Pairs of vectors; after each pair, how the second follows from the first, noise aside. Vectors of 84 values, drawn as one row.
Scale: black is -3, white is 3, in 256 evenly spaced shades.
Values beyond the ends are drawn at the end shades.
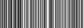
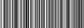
shuffled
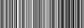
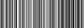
copied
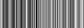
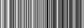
reversed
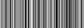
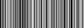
shuffled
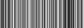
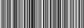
shuffled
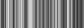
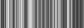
copied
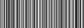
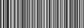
reversed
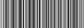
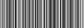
reversed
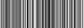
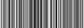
reversed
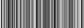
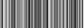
reversed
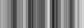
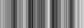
copied
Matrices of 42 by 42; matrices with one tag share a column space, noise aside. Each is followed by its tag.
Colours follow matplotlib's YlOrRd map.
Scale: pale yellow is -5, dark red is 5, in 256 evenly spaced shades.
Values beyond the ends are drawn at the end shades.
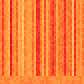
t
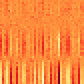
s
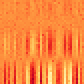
s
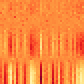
s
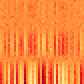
s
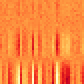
s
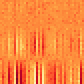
s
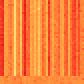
t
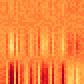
s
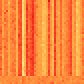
t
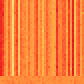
t
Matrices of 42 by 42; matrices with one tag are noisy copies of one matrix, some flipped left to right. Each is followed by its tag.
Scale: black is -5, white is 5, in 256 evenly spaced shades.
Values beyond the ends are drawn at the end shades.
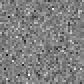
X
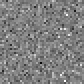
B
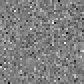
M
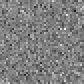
B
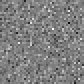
M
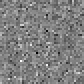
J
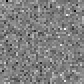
B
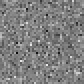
J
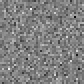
X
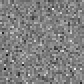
X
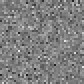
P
